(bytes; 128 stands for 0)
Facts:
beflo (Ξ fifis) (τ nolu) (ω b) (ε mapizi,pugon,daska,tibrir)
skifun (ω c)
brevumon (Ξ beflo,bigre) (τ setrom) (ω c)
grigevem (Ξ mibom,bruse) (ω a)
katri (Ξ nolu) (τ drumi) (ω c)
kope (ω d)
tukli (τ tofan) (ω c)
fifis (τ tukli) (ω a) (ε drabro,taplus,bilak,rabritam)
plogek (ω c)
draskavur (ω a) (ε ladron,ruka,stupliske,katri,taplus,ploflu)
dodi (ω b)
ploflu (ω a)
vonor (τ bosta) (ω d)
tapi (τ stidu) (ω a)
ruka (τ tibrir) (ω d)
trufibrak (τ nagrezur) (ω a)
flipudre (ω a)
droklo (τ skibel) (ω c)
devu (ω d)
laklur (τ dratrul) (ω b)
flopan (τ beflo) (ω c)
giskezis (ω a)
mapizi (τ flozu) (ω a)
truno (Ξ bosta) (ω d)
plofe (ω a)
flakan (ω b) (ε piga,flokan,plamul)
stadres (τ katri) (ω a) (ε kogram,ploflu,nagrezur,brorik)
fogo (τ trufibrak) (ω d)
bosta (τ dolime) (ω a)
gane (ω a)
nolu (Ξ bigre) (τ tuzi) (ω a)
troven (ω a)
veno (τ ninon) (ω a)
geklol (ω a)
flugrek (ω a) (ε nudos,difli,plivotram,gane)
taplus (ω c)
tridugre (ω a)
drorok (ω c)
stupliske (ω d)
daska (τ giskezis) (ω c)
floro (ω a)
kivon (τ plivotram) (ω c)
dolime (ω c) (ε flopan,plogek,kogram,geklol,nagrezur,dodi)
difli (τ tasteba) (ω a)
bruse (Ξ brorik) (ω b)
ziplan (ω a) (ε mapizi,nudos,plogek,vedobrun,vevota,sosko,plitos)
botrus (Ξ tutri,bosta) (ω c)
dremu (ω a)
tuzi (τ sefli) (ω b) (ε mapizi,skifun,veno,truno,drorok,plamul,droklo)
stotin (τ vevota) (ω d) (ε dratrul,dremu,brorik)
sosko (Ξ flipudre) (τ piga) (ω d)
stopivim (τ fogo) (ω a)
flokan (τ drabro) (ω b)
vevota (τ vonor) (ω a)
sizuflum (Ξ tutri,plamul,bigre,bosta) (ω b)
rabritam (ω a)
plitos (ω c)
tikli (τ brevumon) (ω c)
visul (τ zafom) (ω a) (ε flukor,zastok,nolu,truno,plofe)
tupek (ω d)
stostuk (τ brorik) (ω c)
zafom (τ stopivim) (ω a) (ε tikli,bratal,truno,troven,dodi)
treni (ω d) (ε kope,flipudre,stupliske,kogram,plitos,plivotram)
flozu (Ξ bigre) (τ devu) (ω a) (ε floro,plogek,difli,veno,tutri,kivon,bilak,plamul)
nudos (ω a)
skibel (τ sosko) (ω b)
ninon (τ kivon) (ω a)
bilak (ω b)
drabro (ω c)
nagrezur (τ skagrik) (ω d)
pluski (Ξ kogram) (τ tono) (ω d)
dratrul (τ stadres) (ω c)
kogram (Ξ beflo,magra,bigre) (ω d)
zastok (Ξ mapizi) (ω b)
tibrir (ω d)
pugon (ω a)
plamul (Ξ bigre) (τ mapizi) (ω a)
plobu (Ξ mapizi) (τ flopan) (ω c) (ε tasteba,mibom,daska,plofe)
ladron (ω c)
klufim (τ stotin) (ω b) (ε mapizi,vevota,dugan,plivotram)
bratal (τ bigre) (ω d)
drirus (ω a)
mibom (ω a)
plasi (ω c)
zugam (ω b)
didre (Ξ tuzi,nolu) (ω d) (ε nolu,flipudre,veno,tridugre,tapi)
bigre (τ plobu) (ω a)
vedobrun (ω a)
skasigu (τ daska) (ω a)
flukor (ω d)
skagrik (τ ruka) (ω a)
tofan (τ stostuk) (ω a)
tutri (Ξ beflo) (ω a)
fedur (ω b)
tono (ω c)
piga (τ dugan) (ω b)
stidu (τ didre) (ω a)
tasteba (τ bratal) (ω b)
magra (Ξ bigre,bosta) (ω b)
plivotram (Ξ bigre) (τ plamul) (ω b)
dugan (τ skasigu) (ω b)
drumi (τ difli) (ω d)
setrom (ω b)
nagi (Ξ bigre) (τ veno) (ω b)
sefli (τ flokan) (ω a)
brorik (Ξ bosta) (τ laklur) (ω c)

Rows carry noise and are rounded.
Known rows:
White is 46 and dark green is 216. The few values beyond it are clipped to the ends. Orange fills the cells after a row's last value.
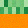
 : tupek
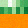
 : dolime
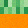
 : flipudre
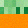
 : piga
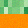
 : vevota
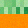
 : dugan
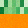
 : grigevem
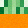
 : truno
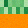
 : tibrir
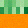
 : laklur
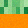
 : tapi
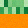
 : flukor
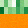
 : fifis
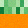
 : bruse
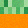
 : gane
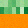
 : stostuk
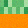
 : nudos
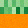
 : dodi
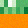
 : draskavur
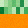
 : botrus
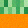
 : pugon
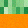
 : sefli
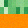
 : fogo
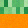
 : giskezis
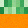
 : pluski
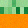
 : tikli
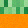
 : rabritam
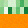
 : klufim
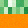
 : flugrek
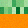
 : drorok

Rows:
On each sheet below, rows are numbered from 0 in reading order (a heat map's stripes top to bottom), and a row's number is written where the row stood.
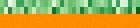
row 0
ziplan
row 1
mapizi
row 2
skasigu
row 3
nagrezur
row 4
zafom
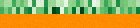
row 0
plitos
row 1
visul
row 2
plobu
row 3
treni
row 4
vonor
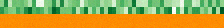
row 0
ploflu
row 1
stadres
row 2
mibom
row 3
tasteba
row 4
sizuflum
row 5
brevumon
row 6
beflo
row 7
zastok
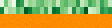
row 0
flozu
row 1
dratrul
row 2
magra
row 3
nolu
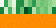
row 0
didre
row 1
difli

